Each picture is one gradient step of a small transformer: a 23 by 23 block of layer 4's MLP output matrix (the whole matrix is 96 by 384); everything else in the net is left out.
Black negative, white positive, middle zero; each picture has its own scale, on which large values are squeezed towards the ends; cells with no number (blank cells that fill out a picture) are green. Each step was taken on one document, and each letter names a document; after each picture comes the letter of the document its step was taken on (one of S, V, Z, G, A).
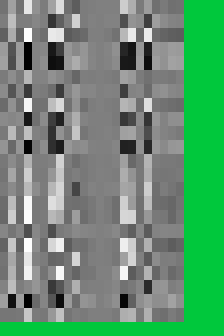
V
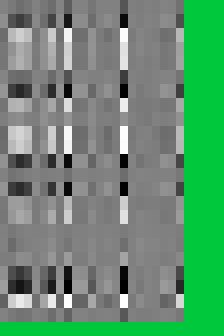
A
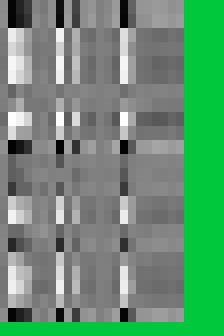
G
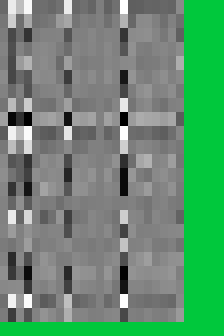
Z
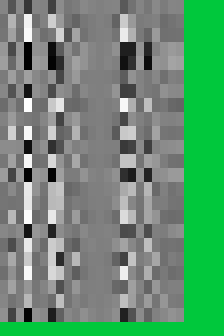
V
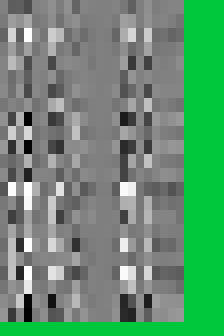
V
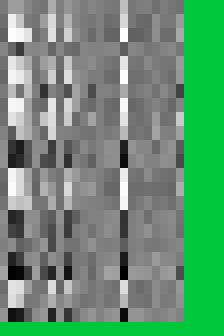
A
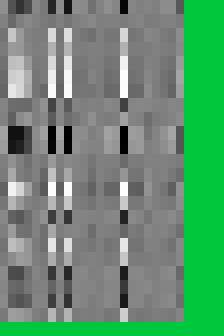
A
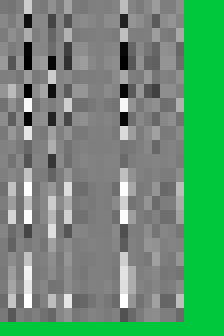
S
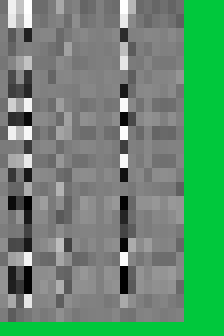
Z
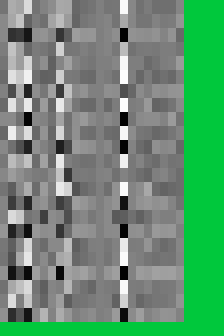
Z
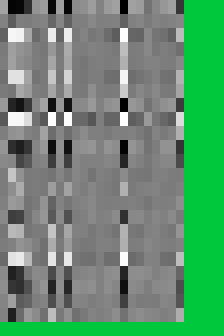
A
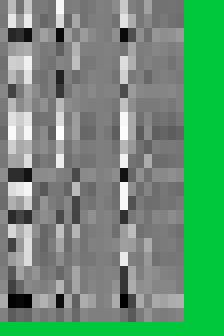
Z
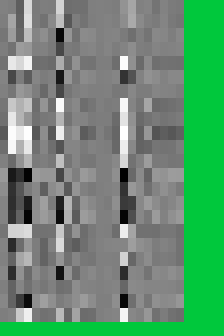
Z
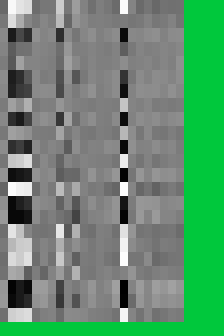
Z
